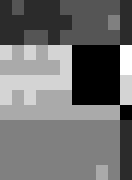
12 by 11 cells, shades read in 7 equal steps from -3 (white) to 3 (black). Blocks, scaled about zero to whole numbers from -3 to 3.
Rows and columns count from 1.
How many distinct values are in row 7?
3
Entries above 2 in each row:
0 0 0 4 4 4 4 1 0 0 0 0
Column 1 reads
2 2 2 -2 -1 -2 -2 -1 0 0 0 0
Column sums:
-2 -1 -3 -1 -1 -4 14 14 13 13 7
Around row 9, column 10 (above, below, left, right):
-1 0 0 2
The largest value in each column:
2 2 2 2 2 2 3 3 3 3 3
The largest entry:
3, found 17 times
